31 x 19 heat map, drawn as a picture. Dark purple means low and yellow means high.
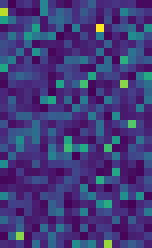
Stripes: none. Mirror symmetry: none. Grain: fine. Histogram: skewed, a long tail of high values. Average level on the scale: 20%. Slope: none.
